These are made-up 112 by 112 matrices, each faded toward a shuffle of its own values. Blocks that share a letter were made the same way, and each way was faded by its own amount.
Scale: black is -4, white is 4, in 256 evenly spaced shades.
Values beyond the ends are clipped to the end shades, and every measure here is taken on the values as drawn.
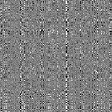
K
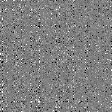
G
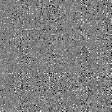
G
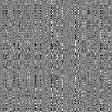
K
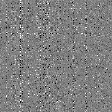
G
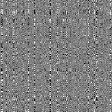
K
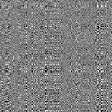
K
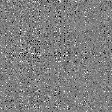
G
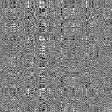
K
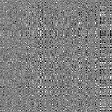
K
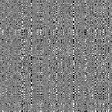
K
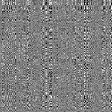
K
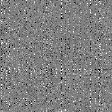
G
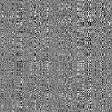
K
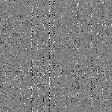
G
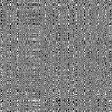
K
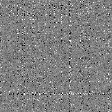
G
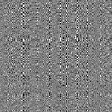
K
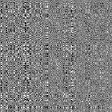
K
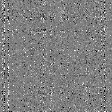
G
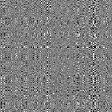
K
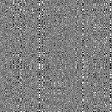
K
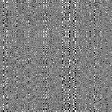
K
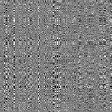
K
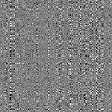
K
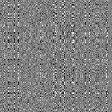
K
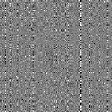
K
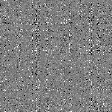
G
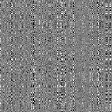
K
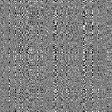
K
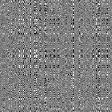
K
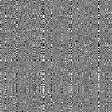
K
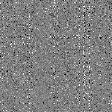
G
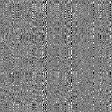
K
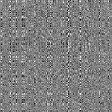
K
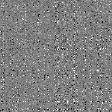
G
